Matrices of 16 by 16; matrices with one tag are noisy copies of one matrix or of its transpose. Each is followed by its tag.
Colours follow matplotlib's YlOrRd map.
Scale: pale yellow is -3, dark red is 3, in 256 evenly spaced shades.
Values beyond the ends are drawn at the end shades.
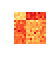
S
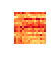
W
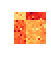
S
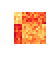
S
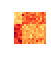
S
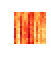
W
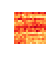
W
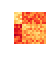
S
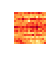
W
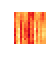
W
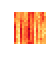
W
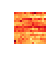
W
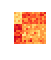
S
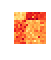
S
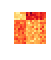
S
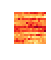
W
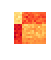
S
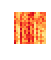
W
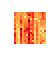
W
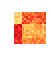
S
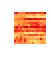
W
